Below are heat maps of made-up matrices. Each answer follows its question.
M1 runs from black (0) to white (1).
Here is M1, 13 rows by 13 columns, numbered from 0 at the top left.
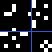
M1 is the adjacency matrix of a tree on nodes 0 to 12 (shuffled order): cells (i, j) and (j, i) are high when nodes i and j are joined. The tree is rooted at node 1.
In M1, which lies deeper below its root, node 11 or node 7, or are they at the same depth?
node 7
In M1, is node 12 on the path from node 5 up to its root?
no
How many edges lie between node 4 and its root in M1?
2
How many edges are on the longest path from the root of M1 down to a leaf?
2
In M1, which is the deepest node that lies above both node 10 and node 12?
11
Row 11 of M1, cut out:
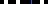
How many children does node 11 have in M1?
3
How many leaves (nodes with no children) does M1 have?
9
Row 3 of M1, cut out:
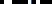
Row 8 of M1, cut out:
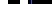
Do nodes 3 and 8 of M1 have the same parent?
yes
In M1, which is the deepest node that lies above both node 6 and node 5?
8
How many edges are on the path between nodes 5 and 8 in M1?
1
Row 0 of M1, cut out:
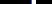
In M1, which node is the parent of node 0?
8
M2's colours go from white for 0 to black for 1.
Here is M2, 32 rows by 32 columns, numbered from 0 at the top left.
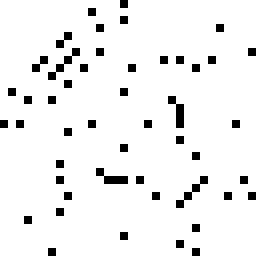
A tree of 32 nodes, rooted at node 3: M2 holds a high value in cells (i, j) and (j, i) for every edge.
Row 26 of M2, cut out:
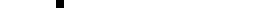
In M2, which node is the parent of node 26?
7
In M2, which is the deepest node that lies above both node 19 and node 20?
24
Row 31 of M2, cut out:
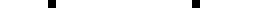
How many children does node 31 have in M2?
1
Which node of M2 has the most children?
22
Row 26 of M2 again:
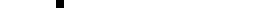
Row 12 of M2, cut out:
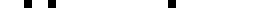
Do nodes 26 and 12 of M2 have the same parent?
no
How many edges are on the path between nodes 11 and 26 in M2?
4
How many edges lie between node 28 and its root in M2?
5
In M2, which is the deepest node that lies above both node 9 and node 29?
6
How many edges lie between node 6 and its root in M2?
2
